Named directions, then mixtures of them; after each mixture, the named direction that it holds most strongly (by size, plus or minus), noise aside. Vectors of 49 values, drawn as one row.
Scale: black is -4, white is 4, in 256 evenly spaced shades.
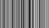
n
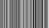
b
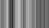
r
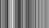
r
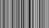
n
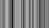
r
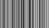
n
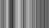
r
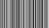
b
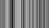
r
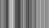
r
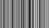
n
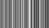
n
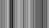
r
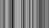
r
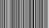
b
